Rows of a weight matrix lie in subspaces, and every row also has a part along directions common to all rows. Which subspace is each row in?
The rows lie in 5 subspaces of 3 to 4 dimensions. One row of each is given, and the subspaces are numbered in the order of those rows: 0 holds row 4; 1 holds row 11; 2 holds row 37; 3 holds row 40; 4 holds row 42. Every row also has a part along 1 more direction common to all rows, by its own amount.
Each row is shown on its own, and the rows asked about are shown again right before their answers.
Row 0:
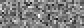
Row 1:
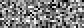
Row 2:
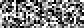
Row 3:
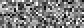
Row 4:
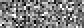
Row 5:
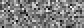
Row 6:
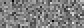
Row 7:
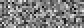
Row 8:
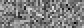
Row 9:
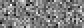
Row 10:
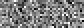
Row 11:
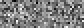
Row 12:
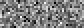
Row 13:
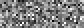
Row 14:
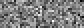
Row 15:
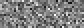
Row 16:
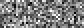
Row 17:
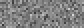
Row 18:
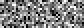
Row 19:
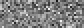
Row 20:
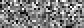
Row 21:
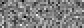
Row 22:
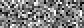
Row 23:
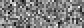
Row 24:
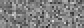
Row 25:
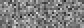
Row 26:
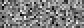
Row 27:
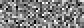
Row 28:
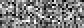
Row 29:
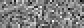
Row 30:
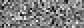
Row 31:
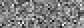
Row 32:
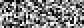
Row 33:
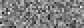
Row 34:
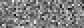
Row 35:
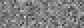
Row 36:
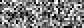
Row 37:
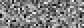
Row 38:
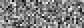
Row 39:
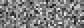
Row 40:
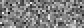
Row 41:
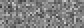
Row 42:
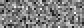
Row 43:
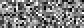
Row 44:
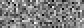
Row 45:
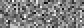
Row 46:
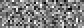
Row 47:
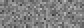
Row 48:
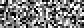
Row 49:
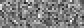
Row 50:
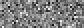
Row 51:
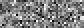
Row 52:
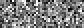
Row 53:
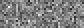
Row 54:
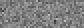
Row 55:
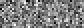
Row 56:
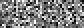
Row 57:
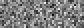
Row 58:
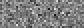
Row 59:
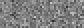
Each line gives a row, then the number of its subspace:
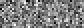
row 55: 3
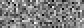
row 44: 2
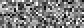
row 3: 1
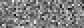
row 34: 0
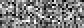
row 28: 2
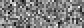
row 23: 3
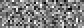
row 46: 4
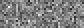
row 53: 1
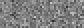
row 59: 0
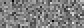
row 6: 0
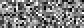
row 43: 1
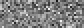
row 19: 1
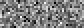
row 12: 3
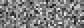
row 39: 4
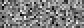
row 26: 2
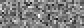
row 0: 3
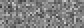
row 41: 0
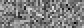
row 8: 2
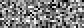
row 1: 2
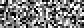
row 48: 4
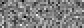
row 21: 1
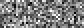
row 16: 4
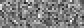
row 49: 3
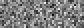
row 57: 4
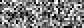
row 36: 1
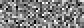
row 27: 3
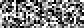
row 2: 4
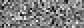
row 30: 2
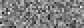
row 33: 3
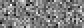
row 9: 3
